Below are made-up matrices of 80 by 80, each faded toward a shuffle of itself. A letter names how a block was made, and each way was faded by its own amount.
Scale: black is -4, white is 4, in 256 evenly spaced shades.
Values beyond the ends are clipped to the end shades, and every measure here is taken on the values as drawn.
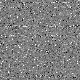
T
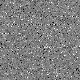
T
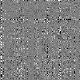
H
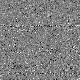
T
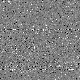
T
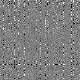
H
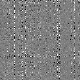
H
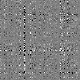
H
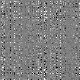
H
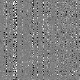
H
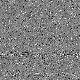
T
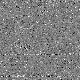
T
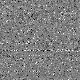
T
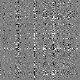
H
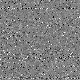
T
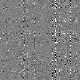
H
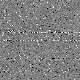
T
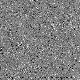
T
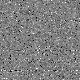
T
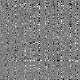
H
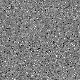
T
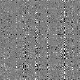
H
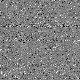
T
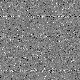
T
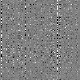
H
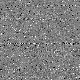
T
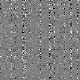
H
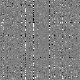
H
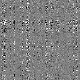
H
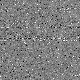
T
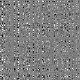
H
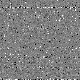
T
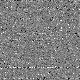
T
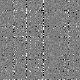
H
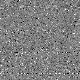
T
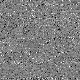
T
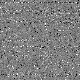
T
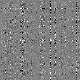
H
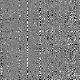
H
